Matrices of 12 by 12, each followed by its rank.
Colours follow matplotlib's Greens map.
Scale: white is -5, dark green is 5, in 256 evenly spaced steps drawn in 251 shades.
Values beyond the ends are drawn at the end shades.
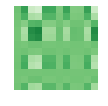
one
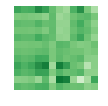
two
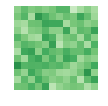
full rank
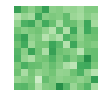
full rank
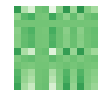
one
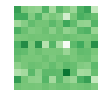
two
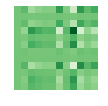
one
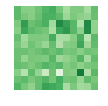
two
